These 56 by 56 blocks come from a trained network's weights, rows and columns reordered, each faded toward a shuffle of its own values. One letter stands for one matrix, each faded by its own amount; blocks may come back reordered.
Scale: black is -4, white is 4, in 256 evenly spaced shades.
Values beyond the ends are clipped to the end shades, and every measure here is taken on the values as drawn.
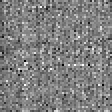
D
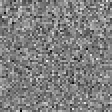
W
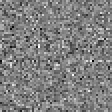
W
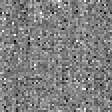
D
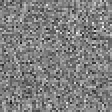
W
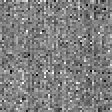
D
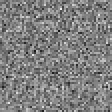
W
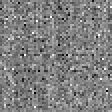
D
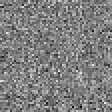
W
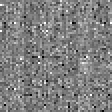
D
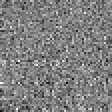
W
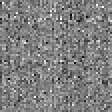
D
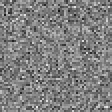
W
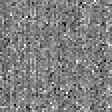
D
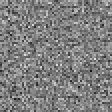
W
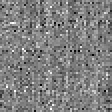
D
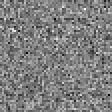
W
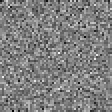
W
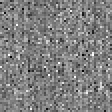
D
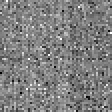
D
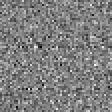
W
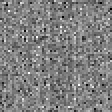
D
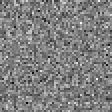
W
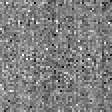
D
